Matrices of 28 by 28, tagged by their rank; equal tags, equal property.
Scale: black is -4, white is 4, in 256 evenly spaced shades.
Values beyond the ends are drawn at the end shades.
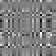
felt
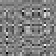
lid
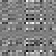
felt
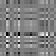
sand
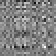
lid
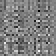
lid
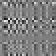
felt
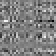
lid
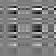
sand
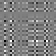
sand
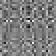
lid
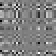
felt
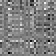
lid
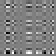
sand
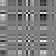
sand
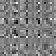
lid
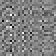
lid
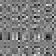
lid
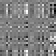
felt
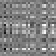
felt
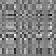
felt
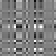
sand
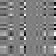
sand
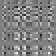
felt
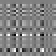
sand
